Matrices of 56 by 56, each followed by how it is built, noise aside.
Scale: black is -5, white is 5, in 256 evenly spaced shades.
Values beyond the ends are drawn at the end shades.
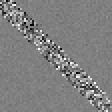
banded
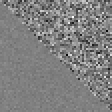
upper triangular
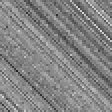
Toeplitz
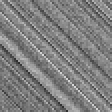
Toeplitz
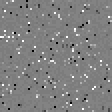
sparse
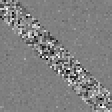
banded
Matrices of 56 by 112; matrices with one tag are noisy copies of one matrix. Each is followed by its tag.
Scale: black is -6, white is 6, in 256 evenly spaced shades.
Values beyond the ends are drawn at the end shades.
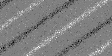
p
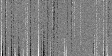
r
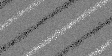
p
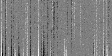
r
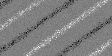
p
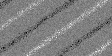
p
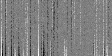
r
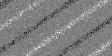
p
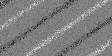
p
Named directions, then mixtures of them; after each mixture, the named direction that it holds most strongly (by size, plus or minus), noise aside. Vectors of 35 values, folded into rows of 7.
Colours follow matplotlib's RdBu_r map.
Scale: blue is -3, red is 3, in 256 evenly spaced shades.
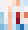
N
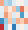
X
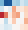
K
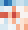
K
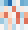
K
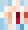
N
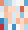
X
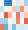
X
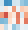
K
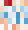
K
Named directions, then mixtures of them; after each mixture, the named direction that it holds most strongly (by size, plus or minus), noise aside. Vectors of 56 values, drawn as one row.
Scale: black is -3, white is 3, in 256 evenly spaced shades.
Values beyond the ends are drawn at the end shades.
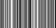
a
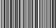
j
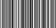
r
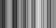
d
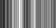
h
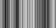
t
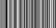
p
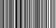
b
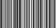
r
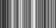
h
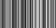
r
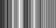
h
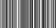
r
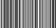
j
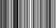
r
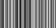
a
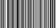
p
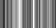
h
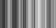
d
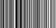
b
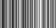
r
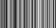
p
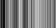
d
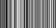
p
